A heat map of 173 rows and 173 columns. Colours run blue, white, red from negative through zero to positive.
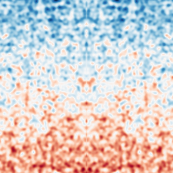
On average the colour sits 50% of the way up the scale. No lone cell stands out from its neighbours. The texture is blotchy. It is mirror symmetric from left to right. There are no regular stripes. Values rise toward the bottom.
